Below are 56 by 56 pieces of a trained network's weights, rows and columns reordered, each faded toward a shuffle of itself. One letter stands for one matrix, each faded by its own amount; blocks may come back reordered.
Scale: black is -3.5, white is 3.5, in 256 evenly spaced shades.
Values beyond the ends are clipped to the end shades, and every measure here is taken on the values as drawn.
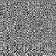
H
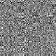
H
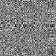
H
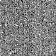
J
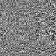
H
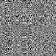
H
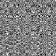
H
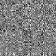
H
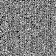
J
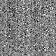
J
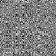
H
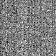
J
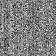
J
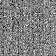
J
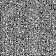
J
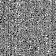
J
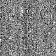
J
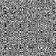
H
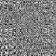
H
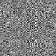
H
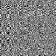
H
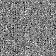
J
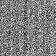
J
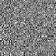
H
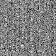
J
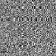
H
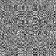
H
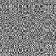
H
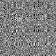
H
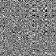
H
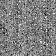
J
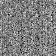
J
